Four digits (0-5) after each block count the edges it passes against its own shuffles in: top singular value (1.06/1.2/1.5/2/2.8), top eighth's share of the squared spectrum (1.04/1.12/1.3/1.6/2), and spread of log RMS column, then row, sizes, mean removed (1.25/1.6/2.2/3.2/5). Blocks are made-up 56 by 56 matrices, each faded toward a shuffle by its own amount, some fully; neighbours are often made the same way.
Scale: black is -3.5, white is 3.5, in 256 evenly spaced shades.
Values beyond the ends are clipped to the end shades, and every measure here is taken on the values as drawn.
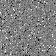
1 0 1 0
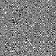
4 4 2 1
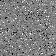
0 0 0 0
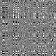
4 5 3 3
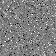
0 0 0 0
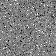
0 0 0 0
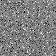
1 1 0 0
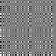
5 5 4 4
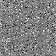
3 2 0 0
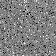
1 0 0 0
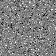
0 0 0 0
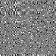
4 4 2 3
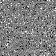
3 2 0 0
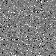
1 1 0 1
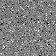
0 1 0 1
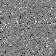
1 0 0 0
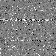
2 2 0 2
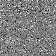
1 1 0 2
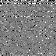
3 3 0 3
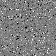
1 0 0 0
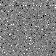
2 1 0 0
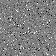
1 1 0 0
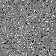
0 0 0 0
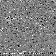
2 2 0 2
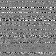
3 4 0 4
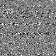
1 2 0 3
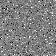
0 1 0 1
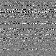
2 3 0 4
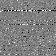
3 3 0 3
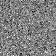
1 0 0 0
